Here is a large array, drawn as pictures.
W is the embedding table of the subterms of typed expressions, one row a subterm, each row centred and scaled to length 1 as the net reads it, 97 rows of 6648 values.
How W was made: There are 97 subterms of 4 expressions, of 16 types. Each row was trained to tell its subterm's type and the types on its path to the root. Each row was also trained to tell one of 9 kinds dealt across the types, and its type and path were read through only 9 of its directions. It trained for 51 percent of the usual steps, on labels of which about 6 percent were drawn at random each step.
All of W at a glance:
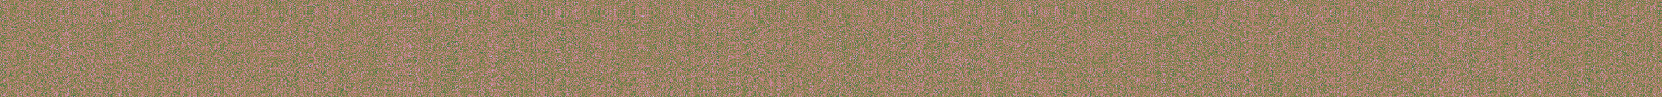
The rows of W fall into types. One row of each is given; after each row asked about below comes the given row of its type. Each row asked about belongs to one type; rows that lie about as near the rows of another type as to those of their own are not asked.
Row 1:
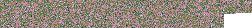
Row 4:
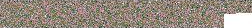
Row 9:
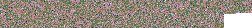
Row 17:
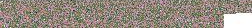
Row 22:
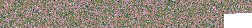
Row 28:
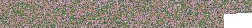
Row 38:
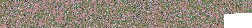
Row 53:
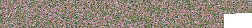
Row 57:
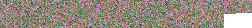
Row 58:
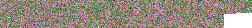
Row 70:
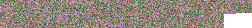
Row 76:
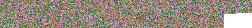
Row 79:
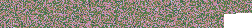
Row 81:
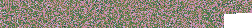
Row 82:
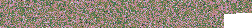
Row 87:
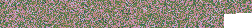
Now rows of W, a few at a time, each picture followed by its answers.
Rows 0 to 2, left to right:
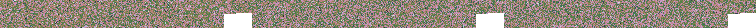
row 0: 81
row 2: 58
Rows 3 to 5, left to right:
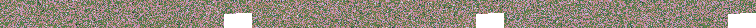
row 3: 87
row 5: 82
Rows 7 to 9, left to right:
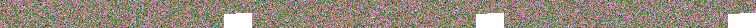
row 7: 79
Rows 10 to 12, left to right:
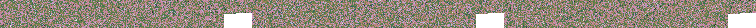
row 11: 17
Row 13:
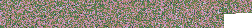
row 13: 17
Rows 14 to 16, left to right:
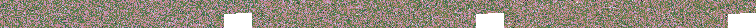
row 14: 79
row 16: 38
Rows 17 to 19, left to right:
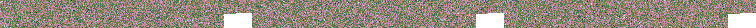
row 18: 1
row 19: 17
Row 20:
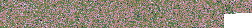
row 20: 57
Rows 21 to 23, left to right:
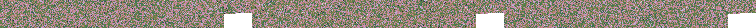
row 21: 57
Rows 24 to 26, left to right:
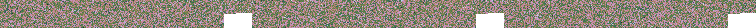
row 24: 9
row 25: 22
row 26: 79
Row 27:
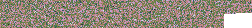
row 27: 4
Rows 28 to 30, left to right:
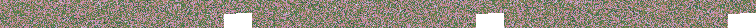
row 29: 1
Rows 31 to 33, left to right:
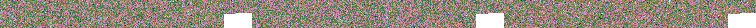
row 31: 17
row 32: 79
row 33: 28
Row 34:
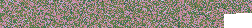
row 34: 38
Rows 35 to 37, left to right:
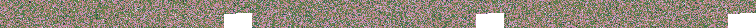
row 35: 58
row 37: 82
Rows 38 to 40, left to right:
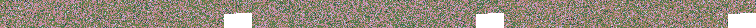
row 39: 87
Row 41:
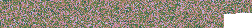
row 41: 1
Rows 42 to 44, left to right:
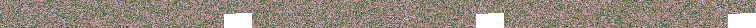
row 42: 53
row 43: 28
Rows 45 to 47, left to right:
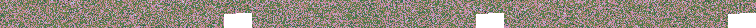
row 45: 87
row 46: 70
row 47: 38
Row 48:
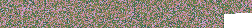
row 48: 57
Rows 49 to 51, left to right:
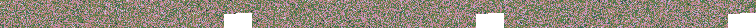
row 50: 1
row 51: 58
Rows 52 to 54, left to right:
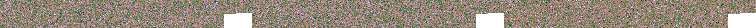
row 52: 17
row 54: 87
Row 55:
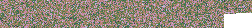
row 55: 28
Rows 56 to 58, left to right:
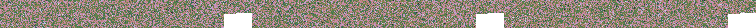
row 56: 70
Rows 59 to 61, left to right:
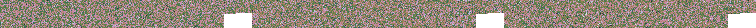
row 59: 1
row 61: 17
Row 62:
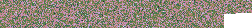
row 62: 57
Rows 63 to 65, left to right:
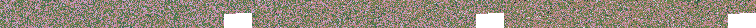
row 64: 28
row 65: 9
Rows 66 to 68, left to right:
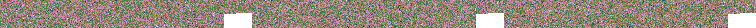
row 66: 9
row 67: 22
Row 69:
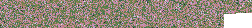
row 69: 58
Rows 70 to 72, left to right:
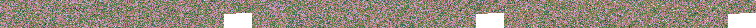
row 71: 87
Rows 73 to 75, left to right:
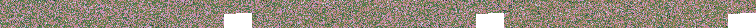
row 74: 28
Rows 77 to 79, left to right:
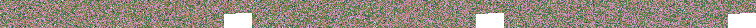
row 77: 53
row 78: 58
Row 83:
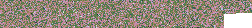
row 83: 70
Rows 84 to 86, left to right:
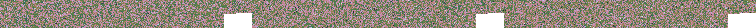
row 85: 38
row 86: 1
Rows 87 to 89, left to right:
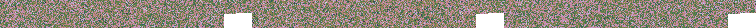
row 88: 70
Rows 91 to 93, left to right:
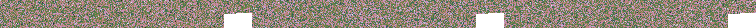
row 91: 58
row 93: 81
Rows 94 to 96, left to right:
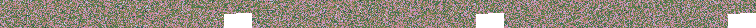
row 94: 79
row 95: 79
